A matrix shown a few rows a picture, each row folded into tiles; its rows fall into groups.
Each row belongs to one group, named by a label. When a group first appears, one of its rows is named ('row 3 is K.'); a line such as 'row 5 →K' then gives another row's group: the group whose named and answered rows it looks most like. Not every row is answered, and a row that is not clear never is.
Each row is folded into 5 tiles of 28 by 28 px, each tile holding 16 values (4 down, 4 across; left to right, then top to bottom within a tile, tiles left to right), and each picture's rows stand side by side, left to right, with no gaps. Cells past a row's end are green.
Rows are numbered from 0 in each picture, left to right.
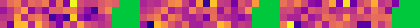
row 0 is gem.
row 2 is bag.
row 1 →gem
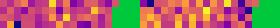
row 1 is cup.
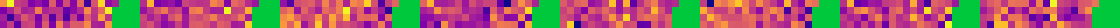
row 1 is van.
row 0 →van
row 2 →cup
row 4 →bag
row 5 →cup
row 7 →gem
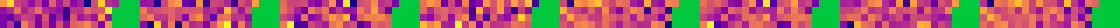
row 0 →van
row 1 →gem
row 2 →bag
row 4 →cup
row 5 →bag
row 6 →gem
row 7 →cup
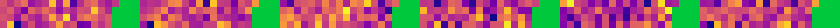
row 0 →bag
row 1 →gem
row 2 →cup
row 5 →gem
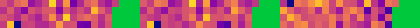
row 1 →bag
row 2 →cup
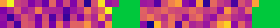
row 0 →van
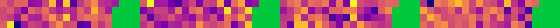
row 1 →van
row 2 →gem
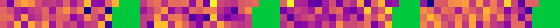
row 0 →cup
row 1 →gem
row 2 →van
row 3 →cup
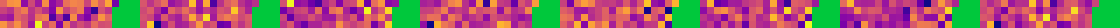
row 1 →bag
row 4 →cup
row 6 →van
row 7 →bag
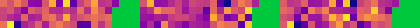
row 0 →bag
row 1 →van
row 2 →bag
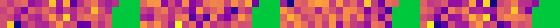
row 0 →bag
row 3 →bag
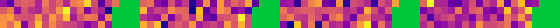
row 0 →cup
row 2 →gem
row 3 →van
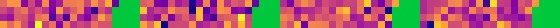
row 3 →gem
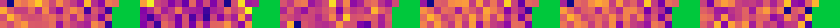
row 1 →van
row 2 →bag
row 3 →cup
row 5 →cup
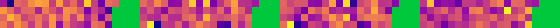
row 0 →cup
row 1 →bag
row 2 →bag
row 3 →van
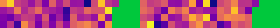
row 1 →bag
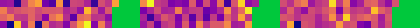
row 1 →van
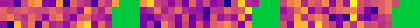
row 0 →gem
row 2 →gem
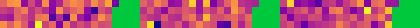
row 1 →bag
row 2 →van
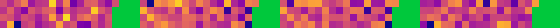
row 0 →bag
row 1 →cup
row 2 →cup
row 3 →gem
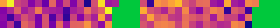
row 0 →van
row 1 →cup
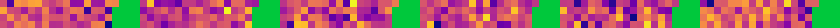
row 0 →cup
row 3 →bag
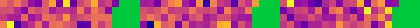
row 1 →gem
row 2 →van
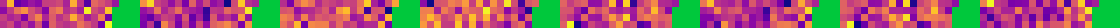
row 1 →van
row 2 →cup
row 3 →cup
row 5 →van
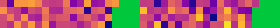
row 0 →cup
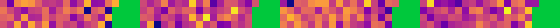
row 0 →cup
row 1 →bag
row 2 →cup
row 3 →van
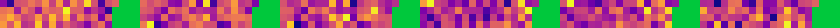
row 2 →bag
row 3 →van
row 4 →van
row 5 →gem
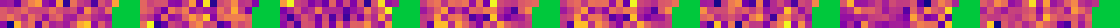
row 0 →gem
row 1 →bag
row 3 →gem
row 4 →gem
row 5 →gem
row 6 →van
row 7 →bag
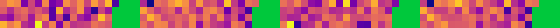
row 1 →cup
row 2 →bag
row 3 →cup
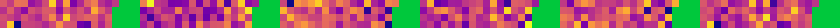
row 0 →bag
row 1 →van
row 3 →van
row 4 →cup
